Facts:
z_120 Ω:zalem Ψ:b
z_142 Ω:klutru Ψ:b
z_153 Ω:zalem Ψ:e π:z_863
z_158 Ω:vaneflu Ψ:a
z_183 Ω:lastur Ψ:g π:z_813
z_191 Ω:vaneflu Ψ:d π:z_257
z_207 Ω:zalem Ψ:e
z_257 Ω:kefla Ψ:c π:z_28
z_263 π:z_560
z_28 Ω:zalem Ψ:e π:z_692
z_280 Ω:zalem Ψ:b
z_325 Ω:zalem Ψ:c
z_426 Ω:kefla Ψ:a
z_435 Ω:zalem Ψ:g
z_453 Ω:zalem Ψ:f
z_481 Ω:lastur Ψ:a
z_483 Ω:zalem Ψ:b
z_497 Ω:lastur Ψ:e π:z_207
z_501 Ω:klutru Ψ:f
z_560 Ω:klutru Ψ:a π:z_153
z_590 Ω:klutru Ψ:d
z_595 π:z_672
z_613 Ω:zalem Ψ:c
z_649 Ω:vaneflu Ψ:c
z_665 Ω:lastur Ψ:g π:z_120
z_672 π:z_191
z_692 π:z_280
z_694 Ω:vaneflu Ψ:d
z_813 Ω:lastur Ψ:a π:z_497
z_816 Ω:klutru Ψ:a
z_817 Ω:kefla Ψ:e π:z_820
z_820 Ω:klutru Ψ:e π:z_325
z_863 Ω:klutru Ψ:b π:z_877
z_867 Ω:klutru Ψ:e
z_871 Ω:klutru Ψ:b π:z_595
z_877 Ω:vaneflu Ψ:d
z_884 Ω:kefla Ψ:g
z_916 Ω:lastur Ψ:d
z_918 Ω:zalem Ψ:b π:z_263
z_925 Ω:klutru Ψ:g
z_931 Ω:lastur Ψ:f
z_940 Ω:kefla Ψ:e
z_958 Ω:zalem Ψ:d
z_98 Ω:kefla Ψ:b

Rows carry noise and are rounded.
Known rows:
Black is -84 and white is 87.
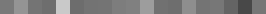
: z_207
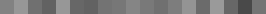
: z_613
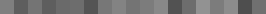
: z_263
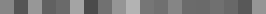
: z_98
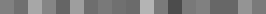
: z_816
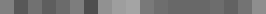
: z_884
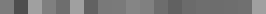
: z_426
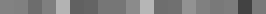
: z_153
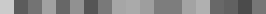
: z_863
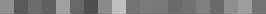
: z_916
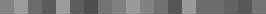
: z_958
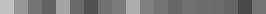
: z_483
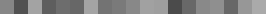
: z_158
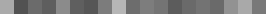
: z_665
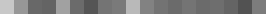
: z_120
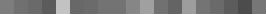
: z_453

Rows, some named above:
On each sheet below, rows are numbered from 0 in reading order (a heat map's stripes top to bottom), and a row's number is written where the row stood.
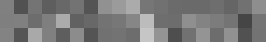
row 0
z_884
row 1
z_153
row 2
z_560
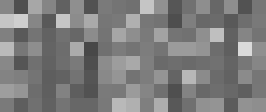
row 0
z_560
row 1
z_280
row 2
z_649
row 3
z_871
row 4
z_884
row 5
z_590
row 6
z_435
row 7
z_694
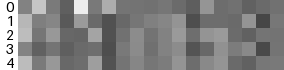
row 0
z_28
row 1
z_918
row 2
z_142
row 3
z_263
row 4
z_142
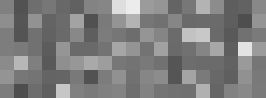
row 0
z_877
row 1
z_98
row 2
z_501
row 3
z_191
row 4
z_692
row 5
z_925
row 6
z_931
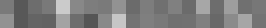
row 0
z_497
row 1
z_916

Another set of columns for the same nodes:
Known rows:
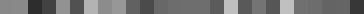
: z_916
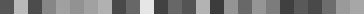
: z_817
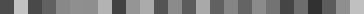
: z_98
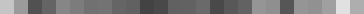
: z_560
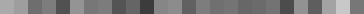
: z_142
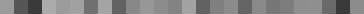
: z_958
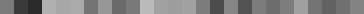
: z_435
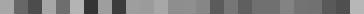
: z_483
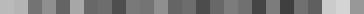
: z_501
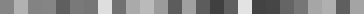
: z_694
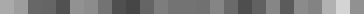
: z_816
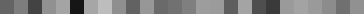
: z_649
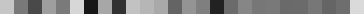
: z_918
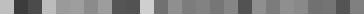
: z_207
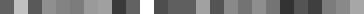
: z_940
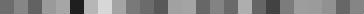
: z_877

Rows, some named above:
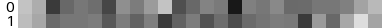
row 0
z_263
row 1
z_863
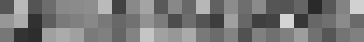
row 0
z_98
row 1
z_931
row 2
z_435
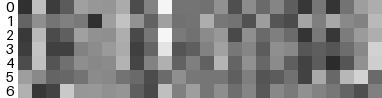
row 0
z_884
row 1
z_158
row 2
z_884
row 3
z_426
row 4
z_98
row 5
z_925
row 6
z_207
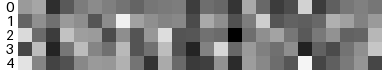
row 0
z_931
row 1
z_191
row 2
z_153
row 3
z_257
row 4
z_497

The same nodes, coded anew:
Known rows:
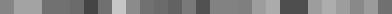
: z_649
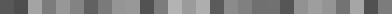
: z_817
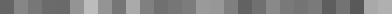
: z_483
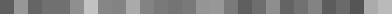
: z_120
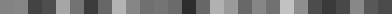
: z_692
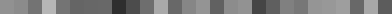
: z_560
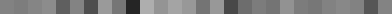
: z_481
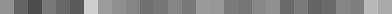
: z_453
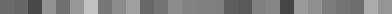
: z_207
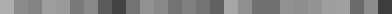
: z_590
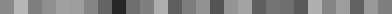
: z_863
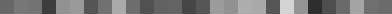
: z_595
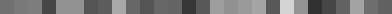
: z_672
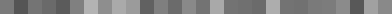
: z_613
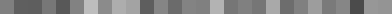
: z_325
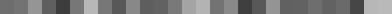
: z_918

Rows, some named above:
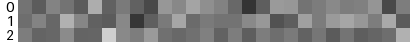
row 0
z_497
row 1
z_816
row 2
z_435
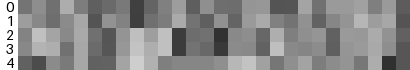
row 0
z_816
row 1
z_501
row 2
z_191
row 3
z_191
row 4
z_257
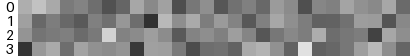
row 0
z_694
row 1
z_931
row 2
z_958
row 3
z_871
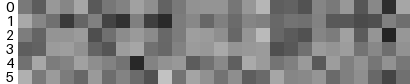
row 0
z_884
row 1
z_263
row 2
z_884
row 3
z_426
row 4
z_142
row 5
z_916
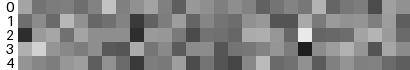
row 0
z_958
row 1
z_816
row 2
z_871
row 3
z_877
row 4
z_925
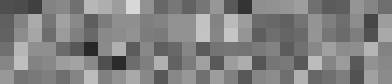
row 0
z_28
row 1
z_98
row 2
z_98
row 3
z_158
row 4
z_863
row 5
z_958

